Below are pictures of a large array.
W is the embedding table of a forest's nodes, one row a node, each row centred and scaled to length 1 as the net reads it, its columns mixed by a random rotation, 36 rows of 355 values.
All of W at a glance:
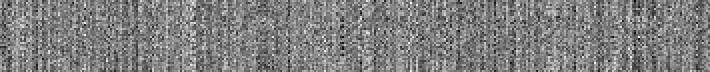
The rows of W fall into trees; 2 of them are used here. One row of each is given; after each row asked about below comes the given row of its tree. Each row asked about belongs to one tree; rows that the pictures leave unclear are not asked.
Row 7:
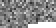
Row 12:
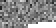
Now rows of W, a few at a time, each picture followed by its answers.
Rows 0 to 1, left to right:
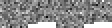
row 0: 7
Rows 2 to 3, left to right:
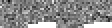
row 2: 7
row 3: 7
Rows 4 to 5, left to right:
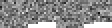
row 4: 12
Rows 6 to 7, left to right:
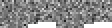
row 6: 7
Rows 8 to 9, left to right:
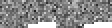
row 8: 12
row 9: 12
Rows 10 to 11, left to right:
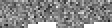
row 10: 12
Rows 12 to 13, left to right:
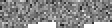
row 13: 12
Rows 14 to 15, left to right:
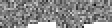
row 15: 7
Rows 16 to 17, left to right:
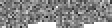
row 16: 7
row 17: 7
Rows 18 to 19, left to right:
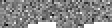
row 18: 12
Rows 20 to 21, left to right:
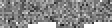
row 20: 7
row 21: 12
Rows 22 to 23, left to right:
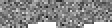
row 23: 12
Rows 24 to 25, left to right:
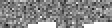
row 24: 12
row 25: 7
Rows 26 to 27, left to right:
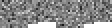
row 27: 12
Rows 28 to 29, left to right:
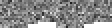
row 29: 7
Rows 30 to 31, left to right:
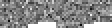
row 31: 7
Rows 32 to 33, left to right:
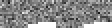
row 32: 7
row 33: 7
